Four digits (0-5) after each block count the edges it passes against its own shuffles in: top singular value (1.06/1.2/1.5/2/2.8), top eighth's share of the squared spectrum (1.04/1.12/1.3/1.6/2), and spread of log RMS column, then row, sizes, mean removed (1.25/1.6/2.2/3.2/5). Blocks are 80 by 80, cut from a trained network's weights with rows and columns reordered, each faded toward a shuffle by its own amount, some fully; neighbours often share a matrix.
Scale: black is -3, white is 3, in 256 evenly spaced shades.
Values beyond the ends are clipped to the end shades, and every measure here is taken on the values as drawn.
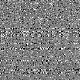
4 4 0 3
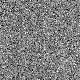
1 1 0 0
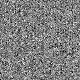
2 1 0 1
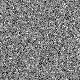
0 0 0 0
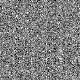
3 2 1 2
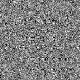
3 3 1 2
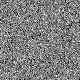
1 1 0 1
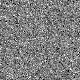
0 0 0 0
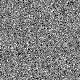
0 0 0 0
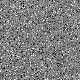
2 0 0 0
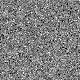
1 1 0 0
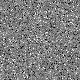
0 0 0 0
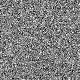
0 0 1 0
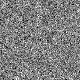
2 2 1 1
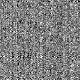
3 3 1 2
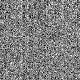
3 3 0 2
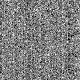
3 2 0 1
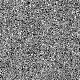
2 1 0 1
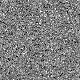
1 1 0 0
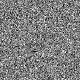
2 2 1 1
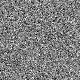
1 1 0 0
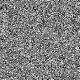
2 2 1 1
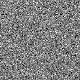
2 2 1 2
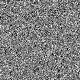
1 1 0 0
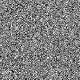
2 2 1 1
